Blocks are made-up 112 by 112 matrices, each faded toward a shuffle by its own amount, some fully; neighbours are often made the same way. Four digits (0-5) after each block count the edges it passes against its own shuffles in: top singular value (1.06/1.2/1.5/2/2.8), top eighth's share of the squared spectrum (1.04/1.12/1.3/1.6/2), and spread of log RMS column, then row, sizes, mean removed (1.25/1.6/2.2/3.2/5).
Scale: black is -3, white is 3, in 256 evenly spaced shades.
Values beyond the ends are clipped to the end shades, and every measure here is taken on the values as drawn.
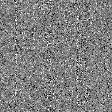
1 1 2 0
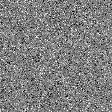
0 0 1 0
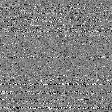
2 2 0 4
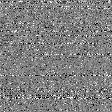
2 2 0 4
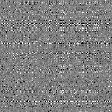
5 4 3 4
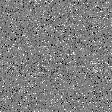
3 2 0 1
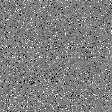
3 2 0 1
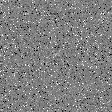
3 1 0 0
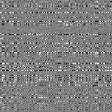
5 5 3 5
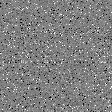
2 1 0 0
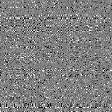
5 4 2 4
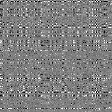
5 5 3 4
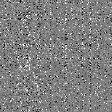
2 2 3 2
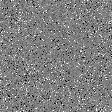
0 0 0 0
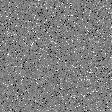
0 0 0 0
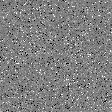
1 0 0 0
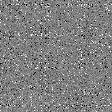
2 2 2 2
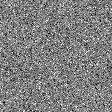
0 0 0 0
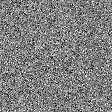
0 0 0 0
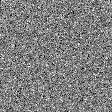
0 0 0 0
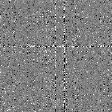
3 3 3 2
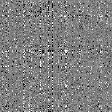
2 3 4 3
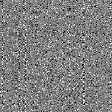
4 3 3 2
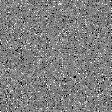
4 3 2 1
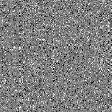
4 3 2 1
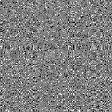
5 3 3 2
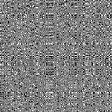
5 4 3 3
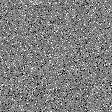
2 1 0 0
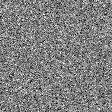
0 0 0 0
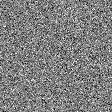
0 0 0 0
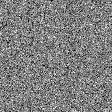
2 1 0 0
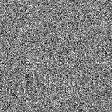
3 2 1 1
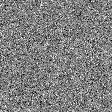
0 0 0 0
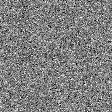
1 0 0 0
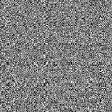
4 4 3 3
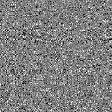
4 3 2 2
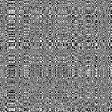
5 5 4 4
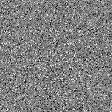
3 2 1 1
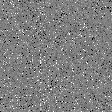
2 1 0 0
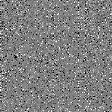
4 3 2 1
